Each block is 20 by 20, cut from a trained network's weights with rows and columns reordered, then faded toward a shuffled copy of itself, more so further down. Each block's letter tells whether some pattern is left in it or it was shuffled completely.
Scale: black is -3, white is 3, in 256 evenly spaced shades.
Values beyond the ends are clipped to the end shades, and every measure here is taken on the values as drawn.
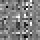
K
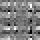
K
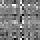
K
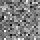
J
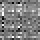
K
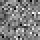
J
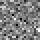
J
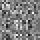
K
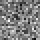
J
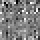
K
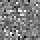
J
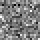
J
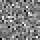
J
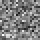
J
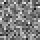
J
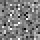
J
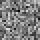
J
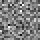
K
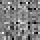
K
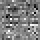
K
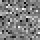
J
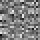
K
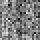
K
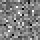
J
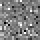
J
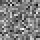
J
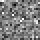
J
